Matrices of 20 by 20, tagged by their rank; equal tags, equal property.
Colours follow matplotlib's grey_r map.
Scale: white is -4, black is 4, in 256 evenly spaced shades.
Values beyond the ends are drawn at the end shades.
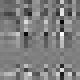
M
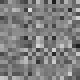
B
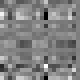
M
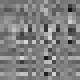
B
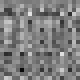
B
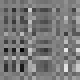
M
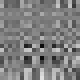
M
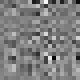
B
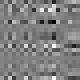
M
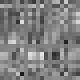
B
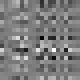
M
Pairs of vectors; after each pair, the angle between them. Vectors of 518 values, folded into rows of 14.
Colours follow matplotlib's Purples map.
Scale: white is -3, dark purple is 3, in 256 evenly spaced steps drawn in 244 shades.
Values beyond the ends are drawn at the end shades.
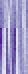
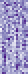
partly opposed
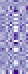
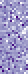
orthogonal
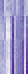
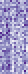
partly opposed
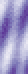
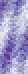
nearly opposite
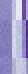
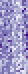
partly aligned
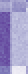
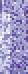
partly opposed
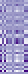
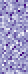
orthogonal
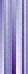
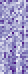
partly aligned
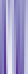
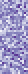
orthogonal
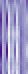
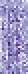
partly opposed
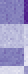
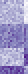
nearly opposite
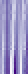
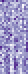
partly aligned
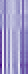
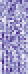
partly opposed
